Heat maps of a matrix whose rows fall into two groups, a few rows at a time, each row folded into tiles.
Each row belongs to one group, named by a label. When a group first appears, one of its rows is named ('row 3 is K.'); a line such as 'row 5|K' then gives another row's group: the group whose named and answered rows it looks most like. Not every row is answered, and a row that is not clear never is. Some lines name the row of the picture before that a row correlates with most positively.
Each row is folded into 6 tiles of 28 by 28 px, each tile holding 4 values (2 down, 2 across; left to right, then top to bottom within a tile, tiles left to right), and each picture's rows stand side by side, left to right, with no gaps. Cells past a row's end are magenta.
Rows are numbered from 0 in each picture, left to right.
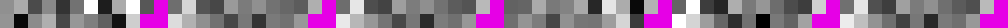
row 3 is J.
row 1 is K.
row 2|K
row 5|K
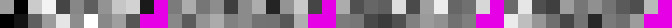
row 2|J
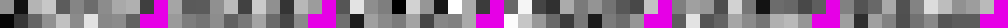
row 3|K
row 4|J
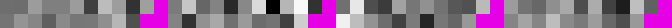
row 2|K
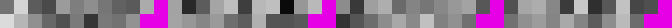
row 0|K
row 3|J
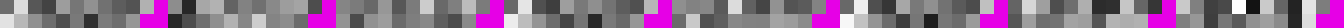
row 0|K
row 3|K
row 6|J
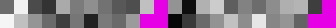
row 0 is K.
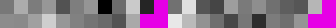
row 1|K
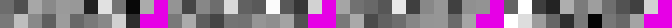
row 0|J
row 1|J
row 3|K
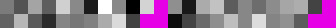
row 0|J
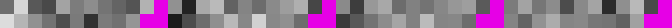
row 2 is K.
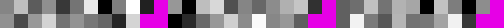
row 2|J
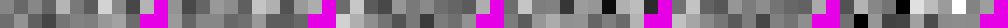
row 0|J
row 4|K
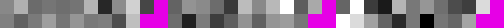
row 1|J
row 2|K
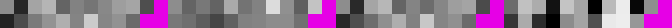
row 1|J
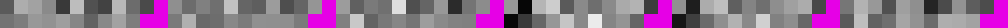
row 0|J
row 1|J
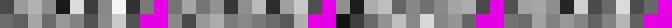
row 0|J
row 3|J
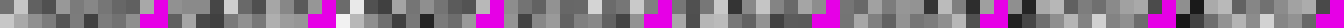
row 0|K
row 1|J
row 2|K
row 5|J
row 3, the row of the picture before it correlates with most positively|1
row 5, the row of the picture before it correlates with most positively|0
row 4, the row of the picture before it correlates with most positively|1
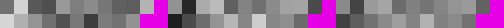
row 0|K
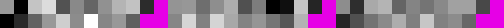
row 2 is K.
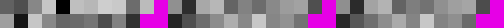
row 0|J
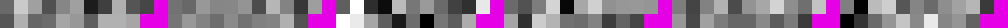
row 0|J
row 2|K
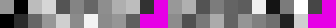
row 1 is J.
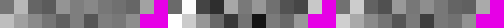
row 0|K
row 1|K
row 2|K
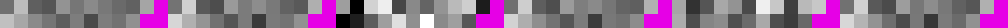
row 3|K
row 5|K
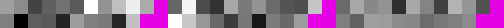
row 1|K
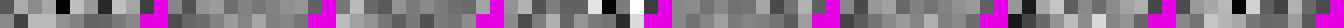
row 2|K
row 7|J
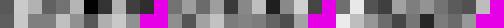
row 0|J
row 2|K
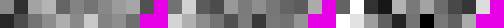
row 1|K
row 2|K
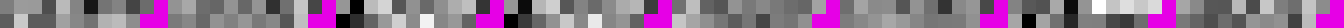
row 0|J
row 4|K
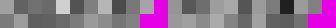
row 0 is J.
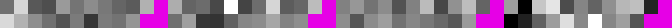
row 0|K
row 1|J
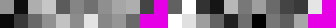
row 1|K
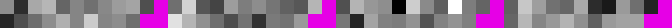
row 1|K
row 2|J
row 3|J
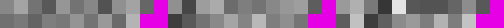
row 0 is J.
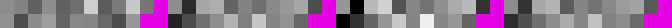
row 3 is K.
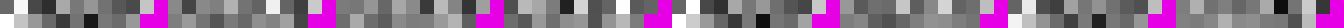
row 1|J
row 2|J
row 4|K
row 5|J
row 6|K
